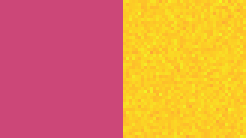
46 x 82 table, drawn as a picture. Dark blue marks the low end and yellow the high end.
The table splits into one row of 2 panels. Panel 1,1: middling, flat. Panel 1,2: very high, fine-grained, faint in contrast.
